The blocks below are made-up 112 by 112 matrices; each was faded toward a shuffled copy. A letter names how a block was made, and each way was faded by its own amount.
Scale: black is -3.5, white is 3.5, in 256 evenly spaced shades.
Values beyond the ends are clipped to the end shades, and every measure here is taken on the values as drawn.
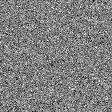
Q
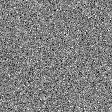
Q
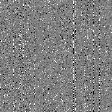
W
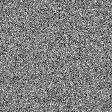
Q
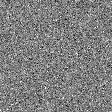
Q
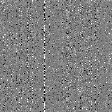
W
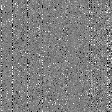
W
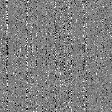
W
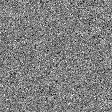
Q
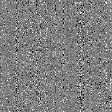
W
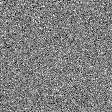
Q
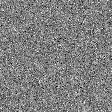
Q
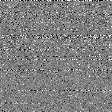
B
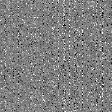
W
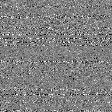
B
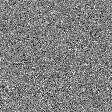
Q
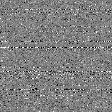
B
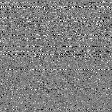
B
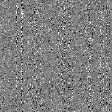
W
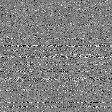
B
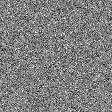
Q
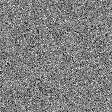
Q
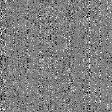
W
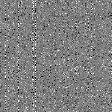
W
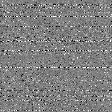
B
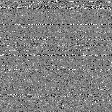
B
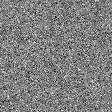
Q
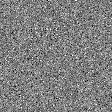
Q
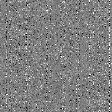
W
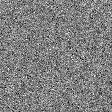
Q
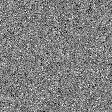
Q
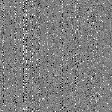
W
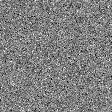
Q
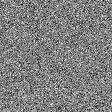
Q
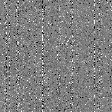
W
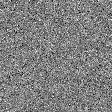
Q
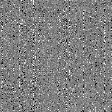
W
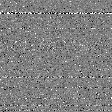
B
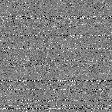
B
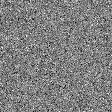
Q
